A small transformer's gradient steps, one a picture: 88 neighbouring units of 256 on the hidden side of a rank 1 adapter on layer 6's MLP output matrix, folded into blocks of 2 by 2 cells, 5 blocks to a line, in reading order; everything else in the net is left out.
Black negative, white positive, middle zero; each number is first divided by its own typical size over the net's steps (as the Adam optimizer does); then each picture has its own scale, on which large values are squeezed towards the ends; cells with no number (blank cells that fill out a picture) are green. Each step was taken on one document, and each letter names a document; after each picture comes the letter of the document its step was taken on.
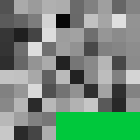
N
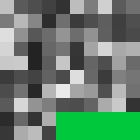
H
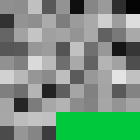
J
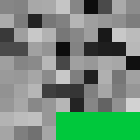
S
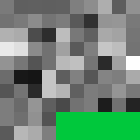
S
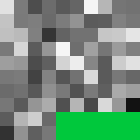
S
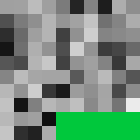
H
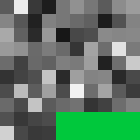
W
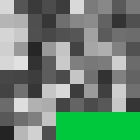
H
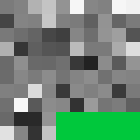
J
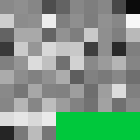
J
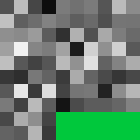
W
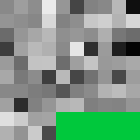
J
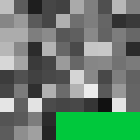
N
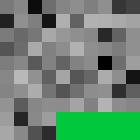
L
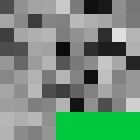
S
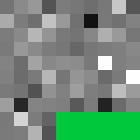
L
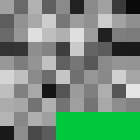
W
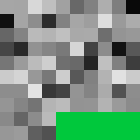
J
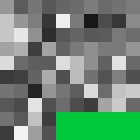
N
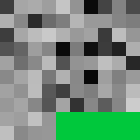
S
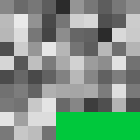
H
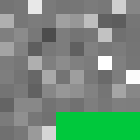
L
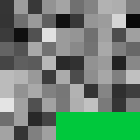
N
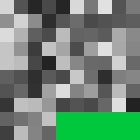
H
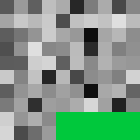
N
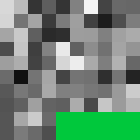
S
